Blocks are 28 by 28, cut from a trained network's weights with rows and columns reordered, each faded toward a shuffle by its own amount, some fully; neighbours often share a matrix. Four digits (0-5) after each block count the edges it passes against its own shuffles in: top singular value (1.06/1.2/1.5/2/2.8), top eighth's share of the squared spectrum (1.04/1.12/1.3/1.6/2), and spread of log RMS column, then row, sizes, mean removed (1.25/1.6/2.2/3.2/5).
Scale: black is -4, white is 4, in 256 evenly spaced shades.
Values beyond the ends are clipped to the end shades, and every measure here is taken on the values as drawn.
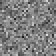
1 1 0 0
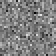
0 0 0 0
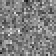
1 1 0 0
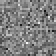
0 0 0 0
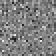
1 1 0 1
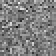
2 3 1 1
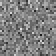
0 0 0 0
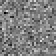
1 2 0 0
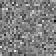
0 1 0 0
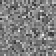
1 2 0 0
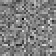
2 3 0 1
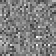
2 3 0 1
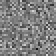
2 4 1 2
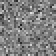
2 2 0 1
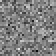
0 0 0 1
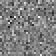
2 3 1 1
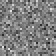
0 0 0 0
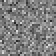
1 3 0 0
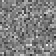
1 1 0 0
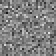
2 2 0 0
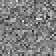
1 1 0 1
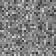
1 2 0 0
